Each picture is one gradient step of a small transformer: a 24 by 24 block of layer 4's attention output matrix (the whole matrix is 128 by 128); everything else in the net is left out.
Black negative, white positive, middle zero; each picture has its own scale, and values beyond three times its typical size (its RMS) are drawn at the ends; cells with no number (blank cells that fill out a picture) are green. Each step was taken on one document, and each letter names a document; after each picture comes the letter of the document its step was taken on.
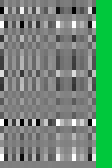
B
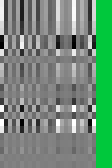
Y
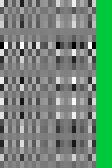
Y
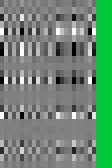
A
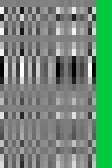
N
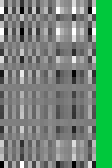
A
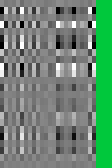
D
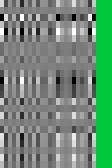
N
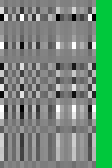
N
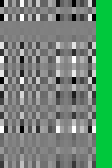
N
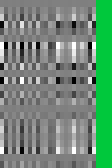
N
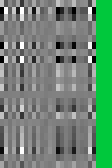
D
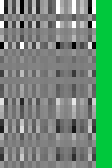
Y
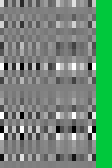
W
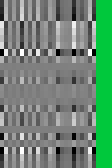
A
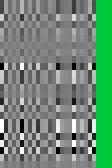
A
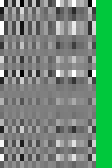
W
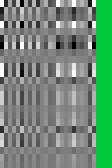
W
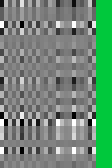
B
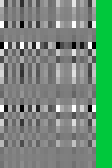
Y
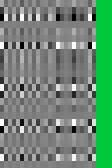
B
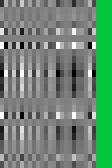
Y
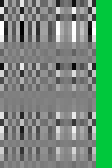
N
